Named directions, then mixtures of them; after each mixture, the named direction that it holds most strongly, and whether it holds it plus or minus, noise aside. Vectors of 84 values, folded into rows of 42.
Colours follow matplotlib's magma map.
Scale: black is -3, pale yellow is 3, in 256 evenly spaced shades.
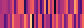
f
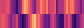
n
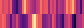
n, plus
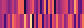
f, plus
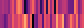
f, plus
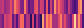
f, minus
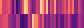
n, plus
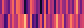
f, plus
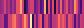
f, plus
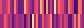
f, minus
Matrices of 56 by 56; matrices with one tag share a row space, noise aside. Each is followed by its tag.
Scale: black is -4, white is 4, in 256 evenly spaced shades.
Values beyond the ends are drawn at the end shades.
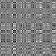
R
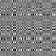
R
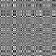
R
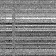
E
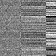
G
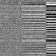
G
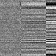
G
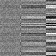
G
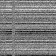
E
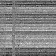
E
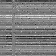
E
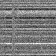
E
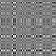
R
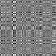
R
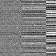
G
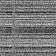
E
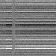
E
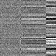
G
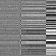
G
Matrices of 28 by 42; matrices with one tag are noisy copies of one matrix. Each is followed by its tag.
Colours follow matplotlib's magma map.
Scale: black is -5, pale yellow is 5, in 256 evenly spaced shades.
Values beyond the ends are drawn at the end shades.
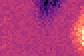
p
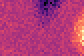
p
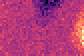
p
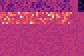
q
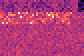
q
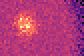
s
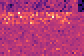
q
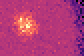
s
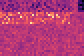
q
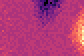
p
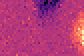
p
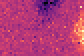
p
